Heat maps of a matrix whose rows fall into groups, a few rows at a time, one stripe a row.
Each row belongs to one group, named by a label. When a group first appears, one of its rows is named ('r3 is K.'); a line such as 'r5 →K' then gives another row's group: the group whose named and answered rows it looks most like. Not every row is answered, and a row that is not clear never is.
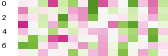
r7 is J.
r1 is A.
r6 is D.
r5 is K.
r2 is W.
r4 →J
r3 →W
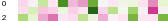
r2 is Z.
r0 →W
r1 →A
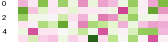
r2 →D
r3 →W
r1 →K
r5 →A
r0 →W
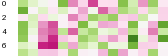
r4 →Z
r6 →Z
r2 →A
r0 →D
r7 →K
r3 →Z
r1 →D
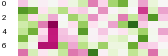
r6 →Z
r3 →Z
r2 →K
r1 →D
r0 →J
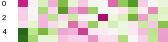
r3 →A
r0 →W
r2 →J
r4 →D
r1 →W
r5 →D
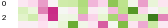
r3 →J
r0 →J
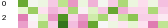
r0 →D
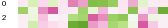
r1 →Z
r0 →A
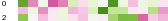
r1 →A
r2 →D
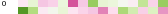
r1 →D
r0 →A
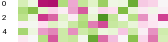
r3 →J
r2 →Z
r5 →W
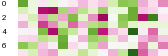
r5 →W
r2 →J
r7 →Z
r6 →D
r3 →A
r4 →W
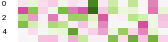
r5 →K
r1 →A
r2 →K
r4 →J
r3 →D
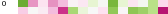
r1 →K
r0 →K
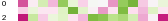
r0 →W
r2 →A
